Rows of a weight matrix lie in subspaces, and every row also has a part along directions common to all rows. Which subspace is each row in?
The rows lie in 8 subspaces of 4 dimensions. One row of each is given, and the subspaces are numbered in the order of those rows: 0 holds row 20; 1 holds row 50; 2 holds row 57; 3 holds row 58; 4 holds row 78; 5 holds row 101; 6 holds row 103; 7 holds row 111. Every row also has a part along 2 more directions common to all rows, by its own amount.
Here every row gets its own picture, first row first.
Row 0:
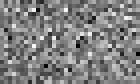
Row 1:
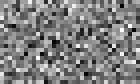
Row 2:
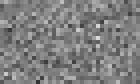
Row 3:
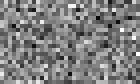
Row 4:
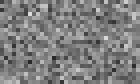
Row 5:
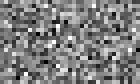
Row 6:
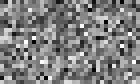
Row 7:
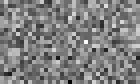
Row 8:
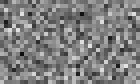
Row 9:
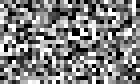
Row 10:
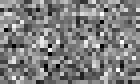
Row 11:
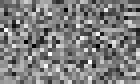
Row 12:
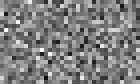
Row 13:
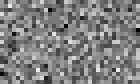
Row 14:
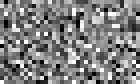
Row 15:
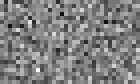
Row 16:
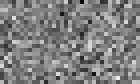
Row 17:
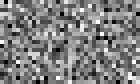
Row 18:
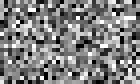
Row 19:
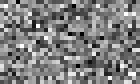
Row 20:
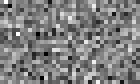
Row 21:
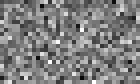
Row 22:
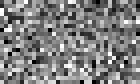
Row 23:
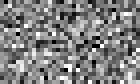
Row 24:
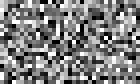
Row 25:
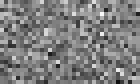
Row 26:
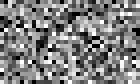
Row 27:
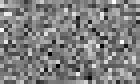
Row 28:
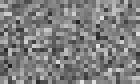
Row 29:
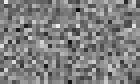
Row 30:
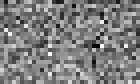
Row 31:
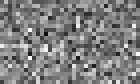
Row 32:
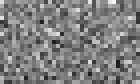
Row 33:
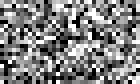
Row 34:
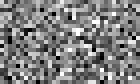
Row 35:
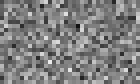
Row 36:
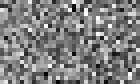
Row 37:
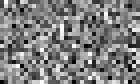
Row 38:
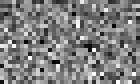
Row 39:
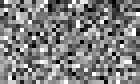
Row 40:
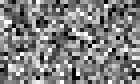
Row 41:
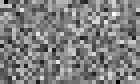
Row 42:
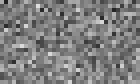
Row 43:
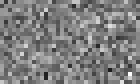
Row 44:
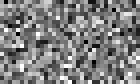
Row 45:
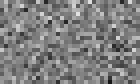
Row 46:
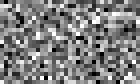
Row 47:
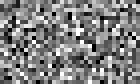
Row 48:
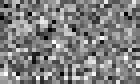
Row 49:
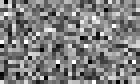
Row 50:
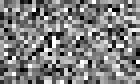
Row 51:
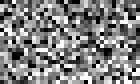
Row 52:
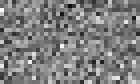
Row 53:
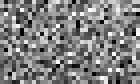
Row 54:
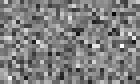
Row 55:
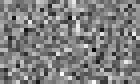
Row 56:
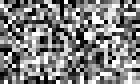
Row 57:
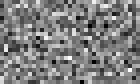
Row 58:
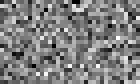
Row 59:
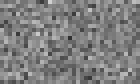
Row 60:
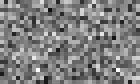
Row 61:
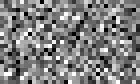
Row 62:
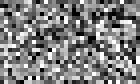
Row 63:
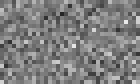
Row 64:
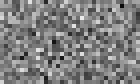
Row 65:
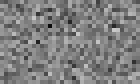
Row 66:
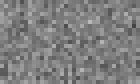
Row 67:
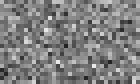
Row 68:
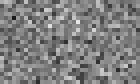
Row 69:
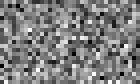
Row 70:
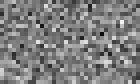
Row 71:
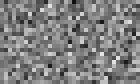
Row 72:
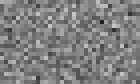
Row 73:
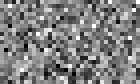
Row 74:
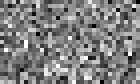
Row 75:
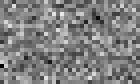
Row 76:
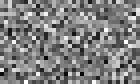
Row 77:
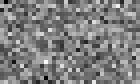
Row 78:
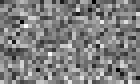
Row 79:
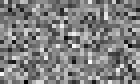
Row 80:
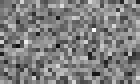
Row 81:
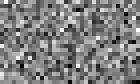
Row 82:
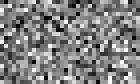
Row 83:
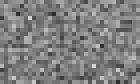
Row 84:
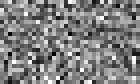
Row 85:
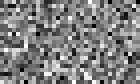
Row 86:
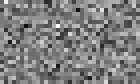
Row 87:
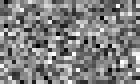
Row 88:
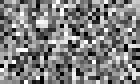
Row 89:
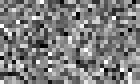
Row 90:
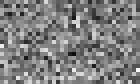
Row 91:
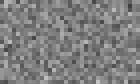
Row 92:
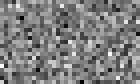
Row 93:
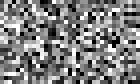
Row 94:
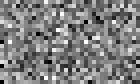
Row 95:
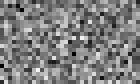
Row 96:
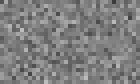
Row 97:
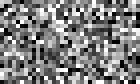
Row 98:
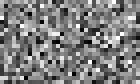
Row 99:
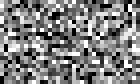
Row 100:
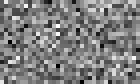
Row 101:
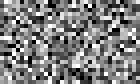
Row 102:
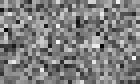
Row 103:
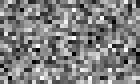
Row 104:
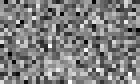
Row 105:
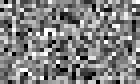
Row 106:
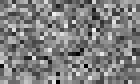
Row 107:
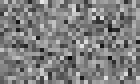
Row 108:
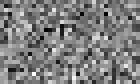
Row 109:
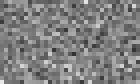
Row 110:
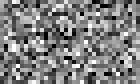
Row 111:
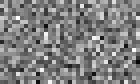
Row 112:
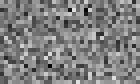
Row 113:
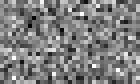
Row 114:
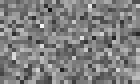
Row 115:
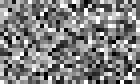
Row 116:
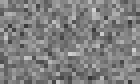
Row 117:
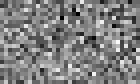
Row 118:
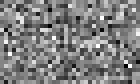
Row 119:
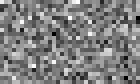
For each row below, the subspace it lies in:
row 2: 5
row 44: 0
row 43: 3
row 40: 7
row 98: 1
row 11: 1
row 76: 7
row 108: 7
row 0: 1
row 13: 4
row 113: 4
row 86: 2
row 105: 0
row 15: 4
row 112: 3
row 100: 2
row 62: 3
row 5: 0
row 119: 3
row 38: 6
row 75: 2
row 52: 6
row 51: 3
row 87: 6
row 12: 1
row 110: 2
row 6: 5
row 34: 5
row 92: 6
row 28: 6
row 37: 7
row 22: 6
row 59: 0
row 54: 5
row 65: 5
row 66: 7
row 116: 2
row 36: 3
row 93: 1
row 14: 7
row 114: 4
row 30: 4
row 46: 3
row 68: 5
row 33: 2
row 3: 1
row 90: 2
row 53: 5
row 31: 2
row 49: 7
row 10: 4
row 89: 0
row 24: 1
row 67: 4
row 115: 3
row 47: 5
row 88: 7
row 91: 7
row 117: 3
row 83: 4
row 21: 1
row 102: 4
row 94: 2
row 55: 5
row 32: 1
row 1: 1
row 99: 2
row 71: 5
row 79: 7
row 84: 6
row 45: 3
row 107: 1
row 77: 6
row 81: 3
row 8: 7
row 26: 7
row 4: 6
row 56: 6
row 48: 7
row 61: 0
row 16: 6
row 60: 4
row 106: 2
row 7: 0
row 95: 6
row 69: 6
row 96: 3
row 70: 4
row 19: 7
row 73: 0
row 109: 2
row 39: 5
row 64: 1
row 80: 0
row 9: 2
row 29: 2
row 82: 3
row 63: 6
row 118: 5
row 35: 1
